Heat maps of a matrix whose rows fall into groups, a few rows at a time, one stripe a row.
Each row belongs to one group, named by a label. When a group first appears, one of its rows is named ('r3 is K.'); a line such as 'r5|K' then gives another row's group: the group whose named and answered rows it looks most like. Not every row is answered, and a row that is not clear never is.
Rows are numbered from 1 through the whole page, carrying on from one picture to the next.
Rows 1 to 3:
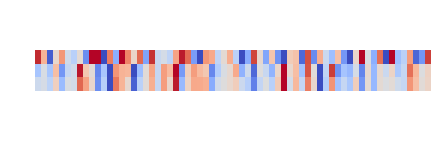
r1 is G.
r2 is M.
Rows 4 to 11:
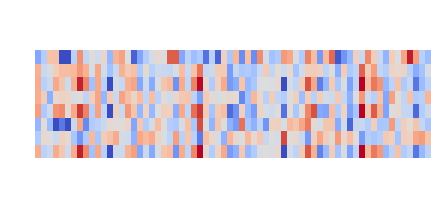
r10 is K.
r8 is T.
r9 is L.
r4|M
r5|T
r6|T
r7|G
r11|T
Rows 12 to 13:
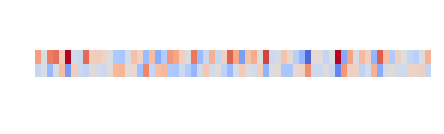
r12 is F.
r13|L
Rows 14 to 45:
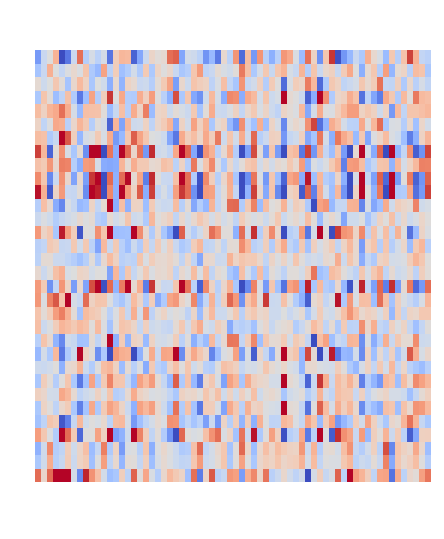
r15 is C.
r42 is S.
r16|T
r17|K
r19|T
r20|S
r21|G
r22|F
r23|G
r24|G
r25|K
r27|S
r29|K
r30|T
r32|F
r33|F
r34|T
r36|M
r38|K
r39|S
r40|K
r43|C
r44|C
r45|F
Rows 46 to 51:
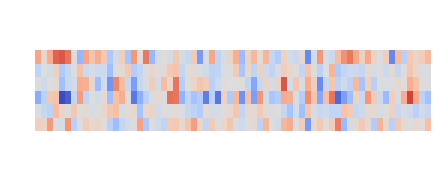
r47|M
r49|M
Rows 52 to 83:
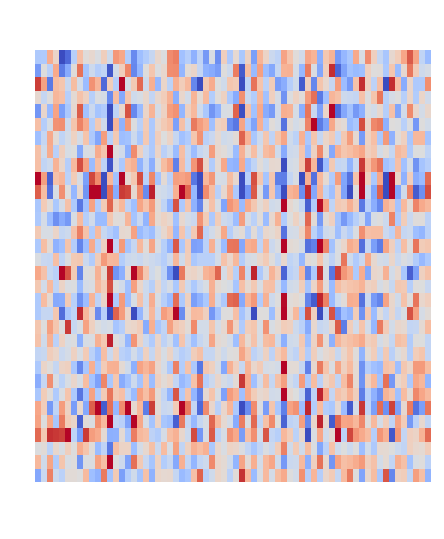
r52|M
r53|M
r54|G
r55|T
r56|M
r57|T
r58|C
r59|S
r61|G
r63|K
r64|L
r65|T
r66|K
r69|S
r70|K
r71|M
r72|F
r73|S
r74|C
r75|K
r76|C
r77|K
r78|G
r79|S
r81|M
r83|C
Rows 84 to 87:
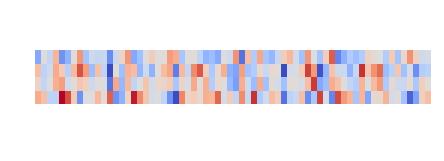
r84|M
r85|T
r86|T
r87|S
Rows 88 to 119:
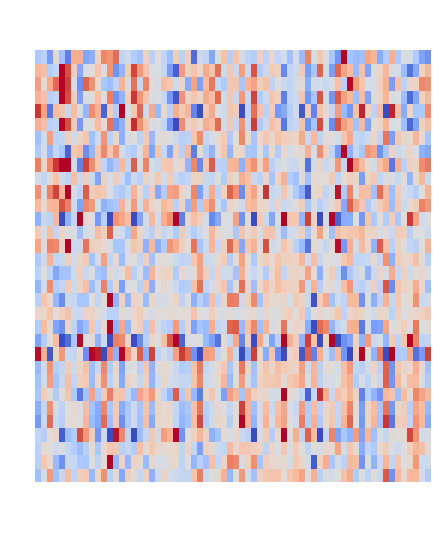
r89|S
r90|F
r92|G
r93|S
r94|C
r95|L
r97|C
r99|F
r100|M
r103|C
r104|L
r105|C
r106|K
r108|K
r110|G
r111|C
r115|C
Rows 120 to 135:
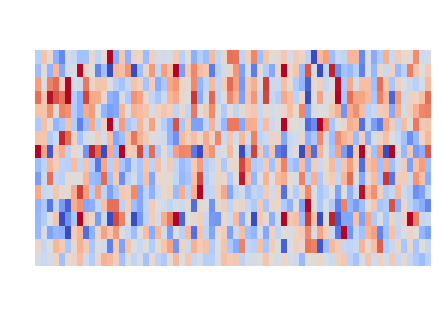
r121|M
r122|F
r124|F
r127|G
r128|C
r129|C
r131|L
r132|M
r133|L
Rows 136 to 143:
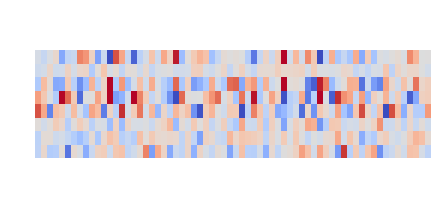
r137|C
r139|S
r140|G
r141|T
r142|K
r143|L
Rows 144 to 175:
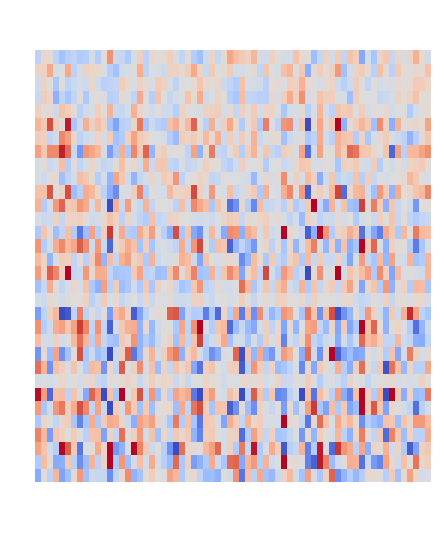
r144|K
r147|L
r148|S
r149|F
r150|S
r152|L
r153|M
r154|F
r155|T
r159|G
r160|F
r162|C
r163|M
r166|M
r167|G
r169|G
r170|T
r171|K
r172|G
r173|S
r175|M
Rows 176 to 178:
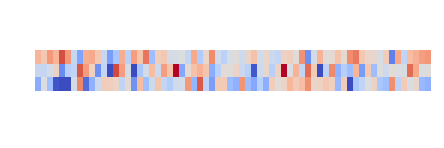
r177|M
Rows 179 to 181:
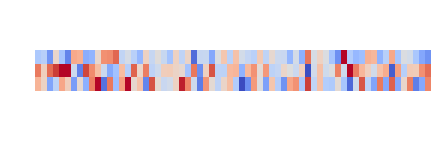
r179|L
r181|G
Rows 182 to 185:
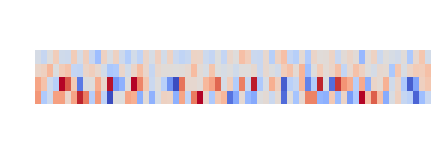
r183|F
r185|T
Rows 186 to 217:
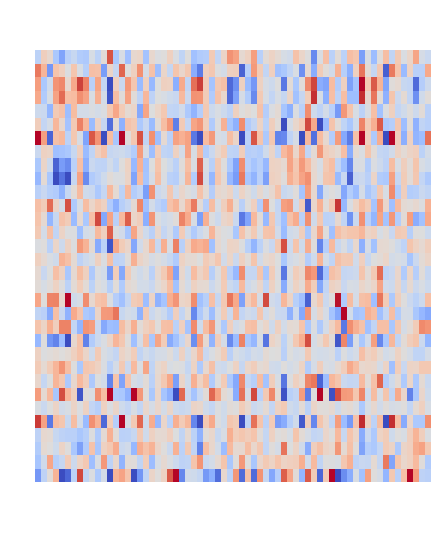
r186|K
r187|G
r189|T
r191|T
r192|G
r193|L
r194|L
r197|F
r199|S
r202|T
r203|T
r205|L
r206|F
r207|L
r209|F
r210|T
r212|C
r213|G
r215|K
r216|C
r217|M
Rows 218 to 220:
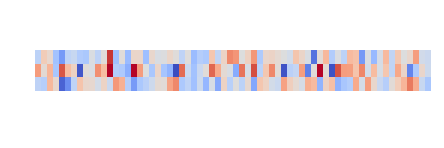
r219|S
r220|M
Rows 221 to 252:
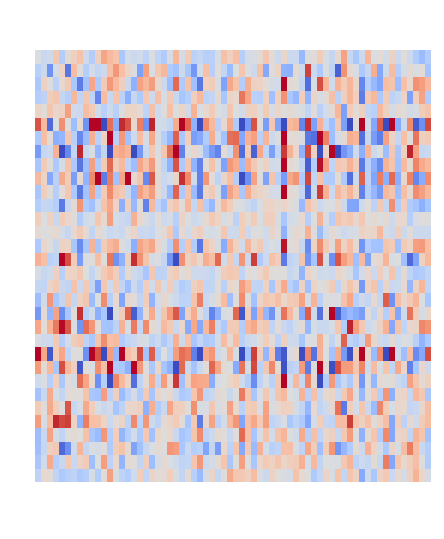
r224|C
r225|F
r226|G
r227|K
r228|M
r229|K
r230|G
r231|K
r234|T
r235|K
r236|S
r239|C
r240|M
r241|F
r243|G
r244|S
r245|M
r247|F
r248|F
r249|C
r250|M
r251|C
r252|K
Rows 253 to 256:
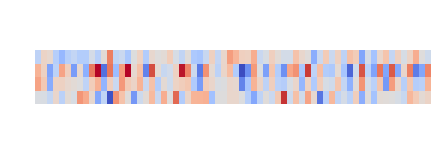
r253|K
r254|G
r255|G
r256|M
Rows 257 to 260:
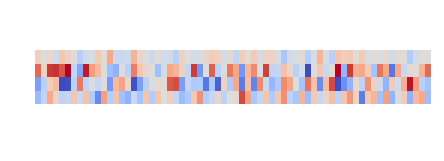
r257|S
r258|F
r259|M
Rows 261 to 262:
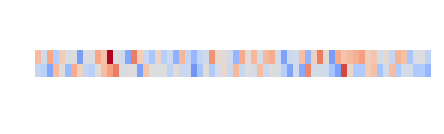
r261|S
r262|L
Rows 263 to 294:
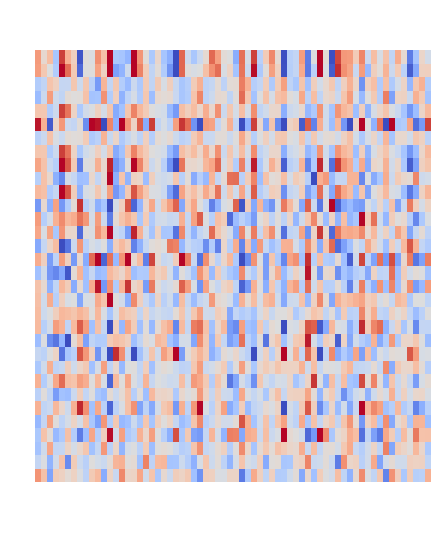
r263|S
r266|C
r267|S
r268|G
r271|S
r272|K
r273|S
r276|S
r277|M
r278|G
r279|L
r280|G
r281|S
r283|T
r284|L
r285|M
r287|T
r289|T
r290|C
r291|K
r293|L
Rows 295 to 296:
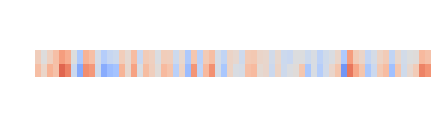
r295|F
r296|F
